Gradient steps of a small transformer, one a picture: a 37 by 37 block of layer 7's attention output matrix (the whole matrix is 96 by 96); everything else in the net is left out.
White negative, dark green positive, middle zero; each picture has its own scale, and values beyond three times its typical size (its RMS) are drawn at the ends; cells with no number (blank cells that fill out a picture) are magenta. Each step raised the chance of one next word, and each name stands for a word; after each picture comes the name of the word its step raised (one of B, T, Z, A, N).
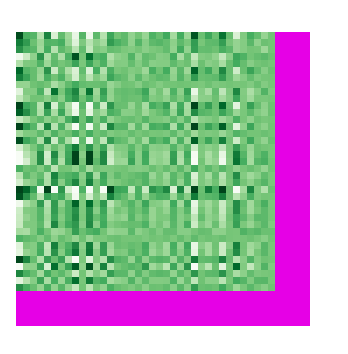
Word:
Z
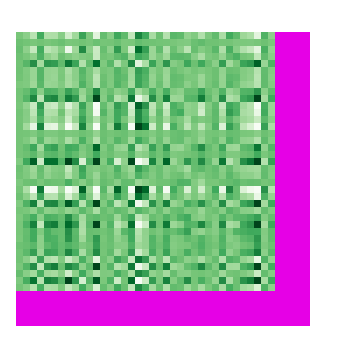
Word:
Z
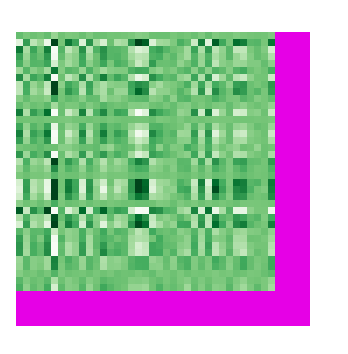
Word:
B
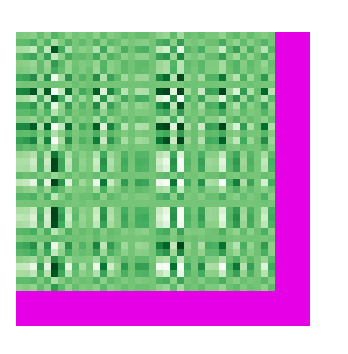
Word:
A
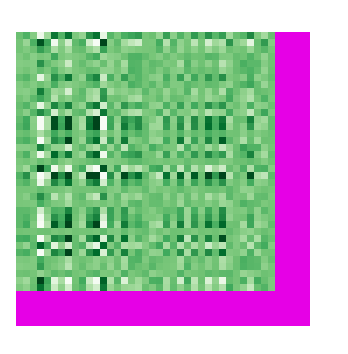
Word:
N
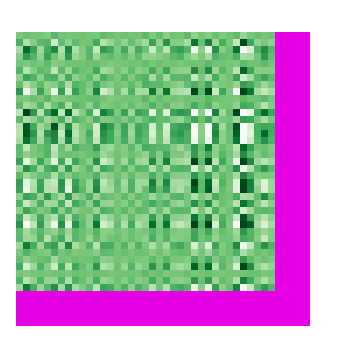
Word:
B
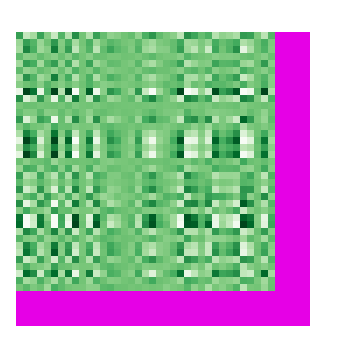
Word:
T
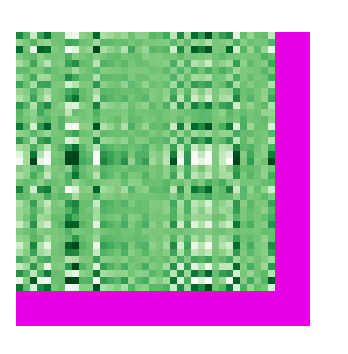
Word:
Z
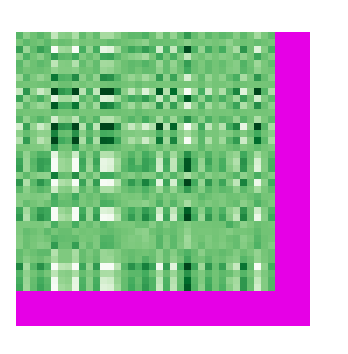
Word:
A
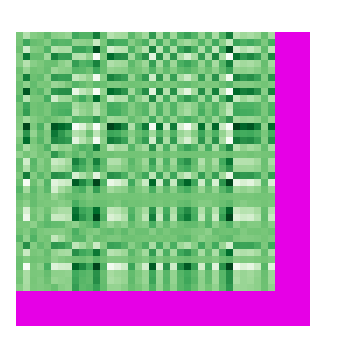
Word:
A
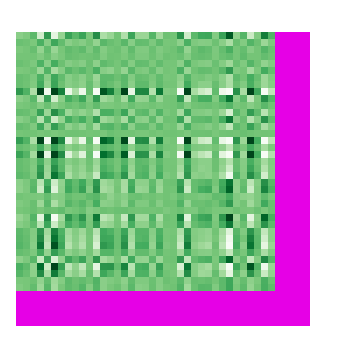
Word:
T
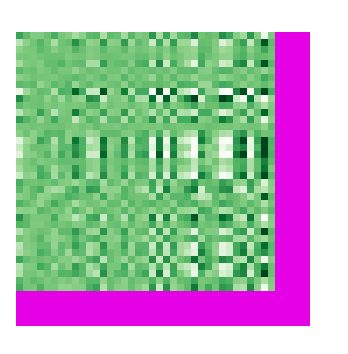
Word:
T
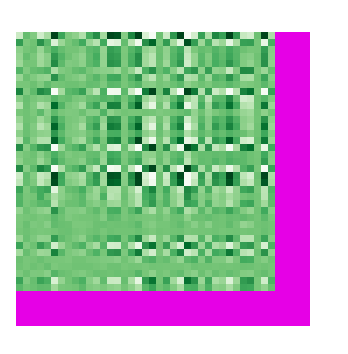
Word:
N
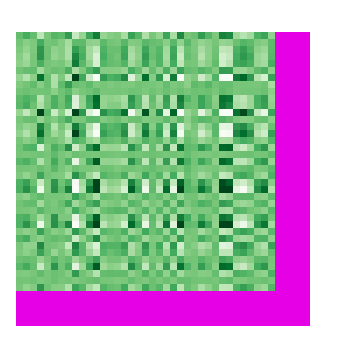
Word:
B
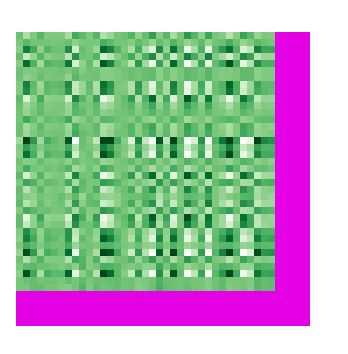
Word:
T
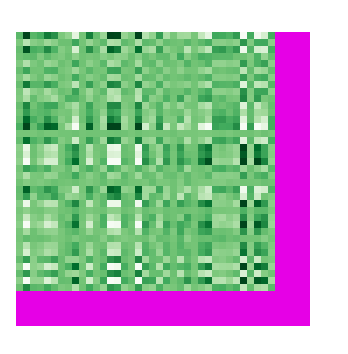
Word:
Z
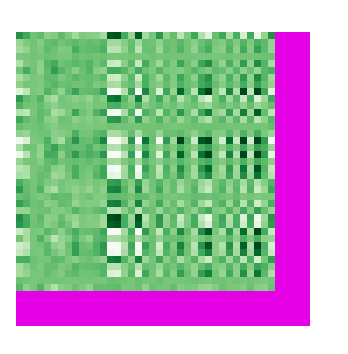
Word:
T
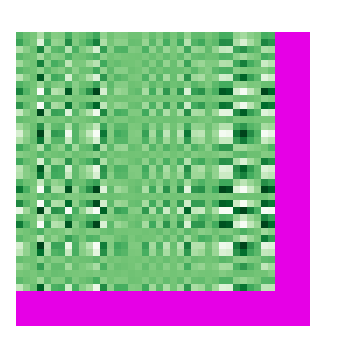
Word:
B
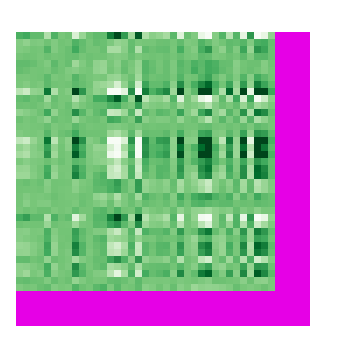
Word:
T
